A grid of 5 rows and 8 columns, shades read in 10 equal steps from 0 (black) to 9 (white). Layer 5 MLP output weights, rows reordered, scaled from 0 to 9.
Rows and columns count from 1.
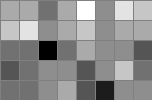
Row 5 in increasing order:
1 3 4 4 5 5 5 6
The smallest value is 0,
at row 3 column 3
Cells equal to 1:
1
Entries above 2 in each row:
8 8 7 8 7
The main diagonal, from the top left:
6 8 0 5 3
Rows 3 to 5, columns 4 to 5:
4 6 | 5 3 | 6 3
